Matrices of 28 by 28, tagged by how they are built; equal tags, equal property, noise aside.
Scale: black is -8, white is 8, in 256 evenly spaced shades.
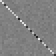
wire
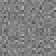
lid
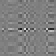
lid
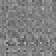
lid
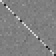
wire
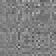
lid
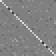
wire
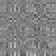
lid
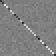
wire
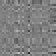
lid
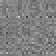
lid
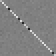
wire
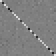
wire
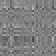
lid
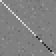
wire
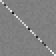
wire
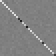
wire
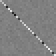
wire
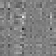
lid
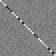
wire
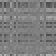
lid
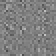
lid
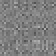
lid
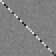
wire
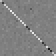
wire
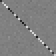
wire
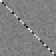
wire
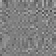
lid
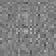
lid
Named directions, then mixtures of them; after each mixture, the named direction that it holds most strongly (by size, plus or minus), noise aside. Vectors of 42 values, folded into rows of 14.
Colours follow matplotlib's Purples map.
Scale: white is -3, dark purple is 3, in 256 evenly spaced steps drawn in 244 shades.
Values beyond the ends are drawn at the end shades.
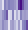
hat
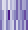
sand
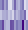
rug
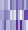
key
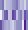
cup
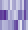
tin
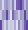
hat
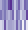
rug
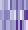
key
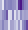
hat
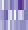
hat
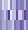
sand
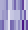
rug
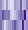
tin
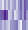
tin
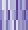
sand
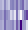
key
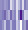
key
